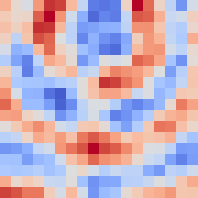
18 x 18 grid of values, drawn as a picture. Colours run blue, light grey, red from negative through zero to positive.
Rings spread out from the top middle. The texture is blotchy. Overall the values sit about 50% of the way up the scale. The top left is the ninth with the highest average.
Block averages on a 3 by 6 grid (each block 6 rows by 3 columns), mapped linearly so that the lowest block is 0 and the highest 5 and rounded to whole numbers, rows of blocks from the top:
250052 | 312323 | 223322
